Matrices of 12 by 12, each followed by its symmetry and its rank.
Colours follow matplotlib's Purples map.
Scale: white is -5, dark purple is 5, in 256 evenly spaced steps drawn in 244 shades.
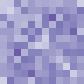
symmetric, full rank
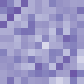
symmetric, full rank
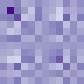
symmetric, rank two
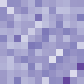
symmetric, full rank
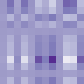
neither, rank one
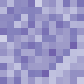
symmetric, full rank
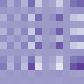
neither, rank one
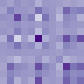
symmetric, rank two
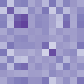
symmetric, rank two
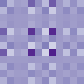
symmetric, rank one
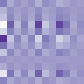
neither, rank one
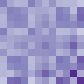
symmetric, rank two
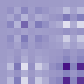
symmetric, rank one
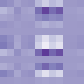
neither, rank one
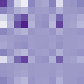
symmetric, rank one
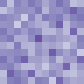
symmetric, full rank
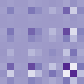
symmetric, rank one
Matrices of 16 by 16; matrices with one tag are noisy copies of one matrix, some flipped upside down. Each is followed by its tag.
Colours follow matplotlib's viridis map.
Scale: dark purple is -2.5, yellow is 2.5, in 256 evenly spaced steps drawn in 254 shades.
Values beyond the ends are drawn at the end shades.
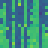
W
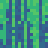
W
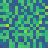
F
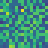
F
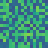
F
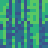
W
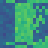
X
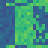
X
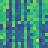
W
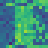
X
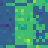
X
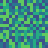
F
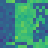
X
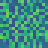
F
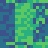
X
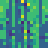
W
